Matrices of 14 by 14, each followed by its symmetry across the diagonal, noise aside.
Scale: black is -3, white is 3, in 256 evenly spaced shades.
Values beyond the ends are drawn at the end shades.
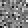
antisymmetric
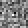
antisymmetric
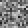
neither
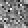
antisymmetric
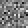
neither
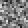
antisymmetric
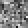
antisymmetric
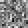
neither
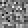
antisymmetric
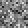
antisymmetric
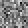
neither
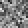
antisymmetric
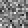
neither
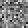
antisymmetric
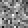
neither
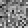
neither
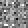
neither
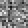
neither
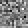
neither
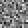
antisymmetric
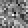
antisymmetric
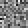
antisymmetric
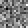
neither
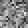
neither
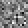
antisymmetric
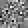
antisymmetric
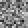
neither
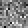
neither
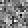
antisymmetric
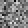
neither
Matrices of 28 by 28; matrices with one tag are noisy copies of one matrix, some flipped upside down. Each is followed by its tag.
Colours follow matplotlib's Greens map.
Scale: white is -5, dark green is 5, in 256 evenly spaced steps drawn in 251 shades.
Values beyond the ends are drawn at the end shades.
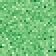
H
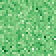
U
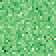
U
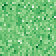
U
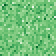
U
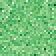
H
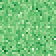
U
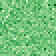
H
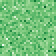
H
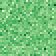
H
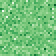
H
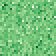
U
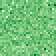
H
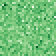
U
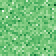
H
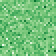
H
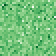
U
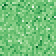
U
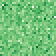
U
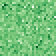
U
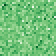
U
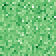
U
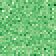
H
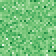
H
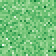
H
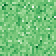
U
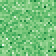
H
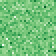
H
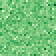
H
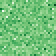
H
